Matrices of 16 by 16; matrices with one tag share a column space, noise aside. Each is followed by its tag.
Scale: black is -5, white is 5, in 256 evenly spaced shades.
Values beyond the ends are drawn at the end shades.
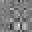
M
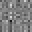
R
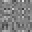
M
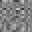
M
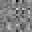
M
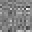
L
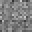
R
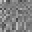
M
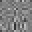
M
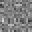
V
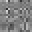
M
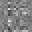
L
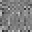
L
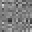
V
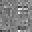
L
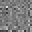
L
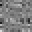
V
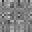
R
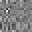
M
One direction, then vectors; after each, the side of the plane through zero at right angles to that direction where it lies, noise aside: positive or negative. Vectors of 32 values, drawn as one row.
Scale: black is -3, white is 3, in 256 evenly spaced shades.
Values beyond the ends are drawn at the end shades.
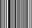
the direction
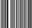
negative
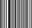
positive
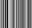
negative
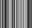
negative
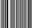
negative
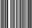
negative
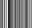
positive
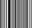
positive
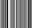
negative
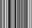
positive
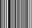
positive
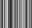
positive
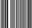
negative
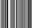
negative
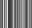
positive
